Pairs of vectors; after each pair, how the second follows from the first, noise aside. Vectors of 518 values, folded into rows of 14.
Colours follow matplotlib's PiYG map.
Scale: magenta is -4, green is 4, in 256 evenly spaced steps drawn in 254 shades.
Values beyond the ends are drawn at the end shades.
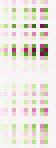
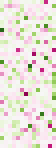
shuffled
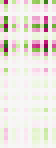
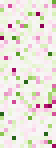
shuffled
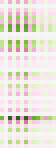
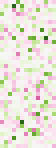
shuffled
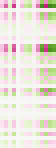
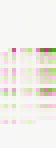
partly zeroed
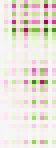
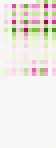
partly zeroed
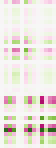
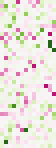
shuffled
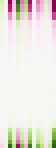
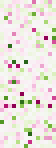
shuffled
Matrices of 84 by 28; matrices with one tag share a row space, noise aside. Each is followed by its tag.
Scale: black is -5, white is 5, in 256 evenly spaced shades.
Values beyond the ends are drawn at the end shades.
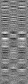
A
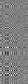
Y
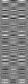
A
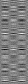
A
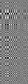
Y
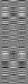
A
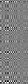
Y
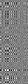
Y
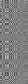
Y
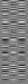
A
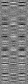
A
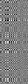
Y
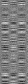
A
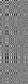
Y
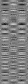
A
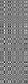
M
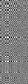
Y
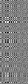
Y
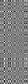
M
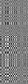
Y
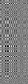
Y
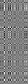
M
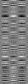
A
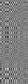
Y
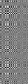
Y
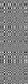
M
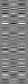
A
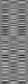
A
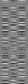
A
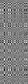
M
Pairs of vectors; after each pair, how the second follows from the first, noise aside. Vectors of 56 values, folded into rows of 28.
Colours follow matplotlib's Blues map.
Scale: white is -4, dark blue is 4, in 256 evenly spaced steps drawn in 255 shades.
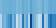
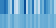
reversed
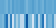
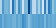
reversed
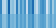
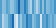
shuffled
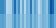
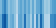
reversed
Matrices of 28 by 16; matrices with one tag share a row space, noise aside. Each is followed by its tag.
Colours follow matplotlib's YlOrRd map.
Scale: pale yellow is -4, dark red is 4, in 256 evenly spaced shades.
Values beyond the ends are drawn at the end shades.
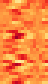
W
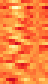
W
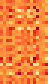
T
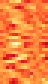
W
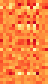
T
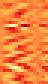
W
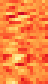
W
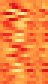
W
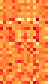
T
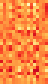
T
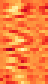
W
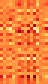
T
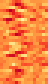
W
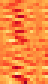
W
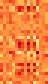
T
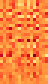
T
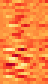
W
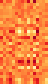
T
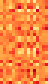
T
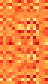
T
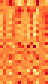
T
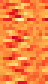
W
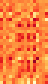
T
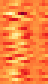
W
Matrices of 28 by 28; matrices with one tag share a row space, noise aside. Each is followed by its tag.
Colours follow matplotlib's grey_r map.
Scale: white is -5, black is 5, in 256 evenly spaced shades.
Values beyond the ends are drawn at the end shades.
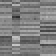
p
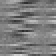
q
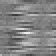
q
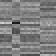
p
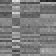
p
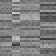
p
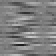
q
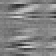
q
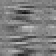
q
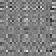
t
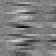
q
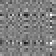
t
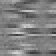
q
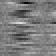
q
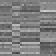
p
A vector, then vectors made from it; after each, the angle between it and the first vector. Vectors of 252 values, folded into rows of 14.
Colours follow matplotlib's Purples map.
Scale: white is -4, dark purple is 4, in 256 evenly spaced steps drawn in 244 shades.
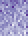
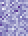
orthogonal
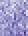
nearly opposite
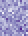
partly opposed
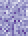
partly opposed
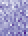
nearly opposite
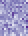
partly aligned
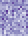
partly aligned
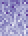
nearly parallel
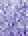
nearly opposite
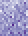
nearly opposite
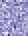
orthogonal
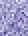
partly opposed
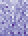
nearly opposite
